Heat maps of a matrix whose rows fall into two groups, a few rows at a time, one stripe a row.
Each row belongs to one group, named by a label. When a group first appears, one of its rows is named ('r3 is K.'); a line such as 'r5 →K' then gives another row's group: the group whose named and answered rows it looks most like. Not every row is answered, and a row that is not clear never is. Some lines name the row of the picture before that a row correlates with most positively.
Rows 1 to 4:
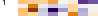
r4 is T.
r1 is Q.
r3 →T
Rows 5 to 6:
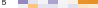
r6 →T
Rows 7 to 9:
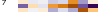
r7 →T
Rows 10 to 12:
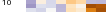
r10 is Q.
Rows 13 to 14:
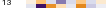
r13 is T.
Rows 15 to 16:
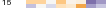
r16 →Q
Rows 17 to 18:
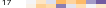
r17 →Q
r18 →T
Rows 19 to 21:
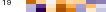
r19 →Q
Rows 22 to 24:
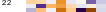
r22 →Q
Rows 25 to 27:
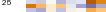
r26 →Q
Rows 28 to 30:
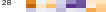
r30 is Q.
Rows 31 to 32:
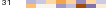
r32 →T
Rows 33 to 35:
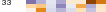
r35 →T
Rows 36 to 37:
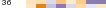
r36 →Q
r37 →T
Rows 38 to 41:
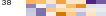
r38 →Q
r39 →Q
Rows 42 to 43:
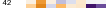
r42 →T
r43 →Q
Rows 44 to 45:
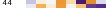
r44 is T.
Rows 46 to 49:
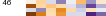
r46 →T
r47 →Q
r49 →Q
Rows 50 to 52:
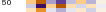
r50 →T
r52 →T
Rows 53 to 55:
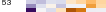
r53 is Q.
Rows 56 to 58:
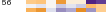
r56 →Q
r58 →T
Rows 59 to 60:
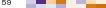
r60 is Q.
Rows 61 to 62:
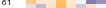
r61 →Q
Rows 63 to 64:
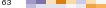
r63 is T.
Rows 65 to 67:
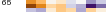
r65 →Q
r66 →Q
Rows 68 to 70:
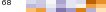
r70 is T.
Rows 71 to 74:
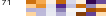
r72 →T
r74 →T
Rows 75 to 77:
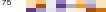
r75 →T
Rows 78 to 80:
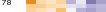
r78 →Q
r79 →Q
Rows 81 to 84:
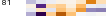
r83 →Q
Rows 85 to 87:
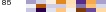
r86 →T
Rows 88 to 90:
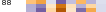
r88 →T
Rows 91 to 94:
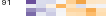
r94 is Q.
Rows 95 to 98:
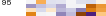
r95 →T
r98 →T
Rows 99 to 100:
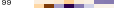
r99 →Q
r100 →T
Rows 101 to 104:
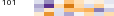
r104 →T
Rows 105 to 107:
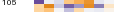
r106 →T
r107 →T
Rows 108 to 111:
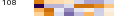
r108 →Q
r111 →T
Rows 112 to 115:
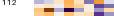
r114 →T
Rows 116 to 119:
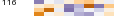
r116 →Q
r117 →T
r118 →T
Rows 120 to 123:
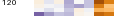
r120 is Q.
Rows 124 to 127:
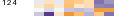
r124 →Q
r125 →Q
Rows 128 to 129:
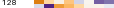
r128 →Q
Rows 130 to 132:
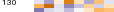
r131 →T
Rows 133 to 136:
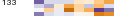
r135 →Q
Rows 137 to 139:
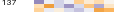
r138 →T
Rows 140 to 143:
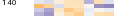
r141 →Q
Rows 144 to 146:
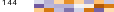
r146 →T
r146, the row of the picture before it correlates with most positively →141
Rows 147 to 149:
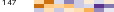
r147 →T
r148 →Q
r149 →Q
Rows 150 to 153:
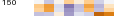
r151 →T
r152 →T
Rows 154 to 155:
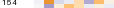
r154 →T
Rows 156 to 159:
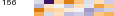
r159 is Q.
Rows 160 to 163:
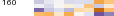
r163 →Q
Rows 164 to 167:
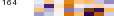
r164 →Q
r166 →T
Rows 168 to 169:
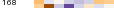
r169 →T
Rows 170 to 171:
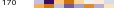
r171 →T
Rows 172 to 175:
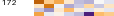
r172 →Q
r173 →T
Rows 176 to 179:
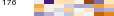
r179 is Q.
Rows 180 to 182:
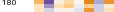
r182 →T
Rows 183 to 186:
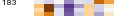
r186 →T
